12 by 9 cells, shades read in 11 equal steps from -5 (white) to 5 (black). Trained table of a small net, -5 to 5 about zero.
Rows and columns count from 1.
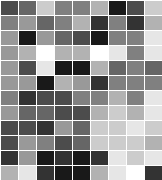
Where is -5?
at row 4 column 3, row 4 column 6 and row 12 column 8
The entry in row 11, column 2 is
-1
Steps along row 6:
same up down up up down same same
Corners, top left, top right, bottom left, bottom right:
2 -3 -2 3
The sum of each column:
2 3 5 13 13 -6 -18 -12 -26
